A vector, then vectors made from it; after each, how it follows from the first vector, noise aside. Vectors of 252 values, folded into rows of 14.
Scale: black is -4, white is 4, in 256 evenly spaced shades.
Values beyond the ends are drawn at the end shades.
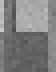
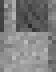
negated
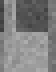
negated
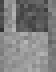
negated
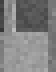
negated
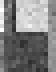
scaled up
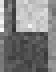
scaled up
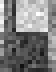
scaled up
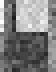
scaled up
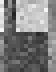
scaled up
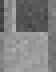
negated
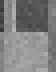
negated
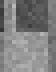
negated
